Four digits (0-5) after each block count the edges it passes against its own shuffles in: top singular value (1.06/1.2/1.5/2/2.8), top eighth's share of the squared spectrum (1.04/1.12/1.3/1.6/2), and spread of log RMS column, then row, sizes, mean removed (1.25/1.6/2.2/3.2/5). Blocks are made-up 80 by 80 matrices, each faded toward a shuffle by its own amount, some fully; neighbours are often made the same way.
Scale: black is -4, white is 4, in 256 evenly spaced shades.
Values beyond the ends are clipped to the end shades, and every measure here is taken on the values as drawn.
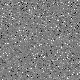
2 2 0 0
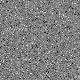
1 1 0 0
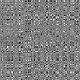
5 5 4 4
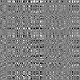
5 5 3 4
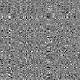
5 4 3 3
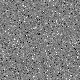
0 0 0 0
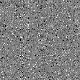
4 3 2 1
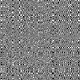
5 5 3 3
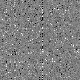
4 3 2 0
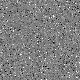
0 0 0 0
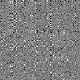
4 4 3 2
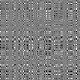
5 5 4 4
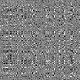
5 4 3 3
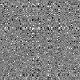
4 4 2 2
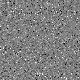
3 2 0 0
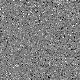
3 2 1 1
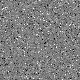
0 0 0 0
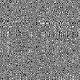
4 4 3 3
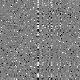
4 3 2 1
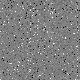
3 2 1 0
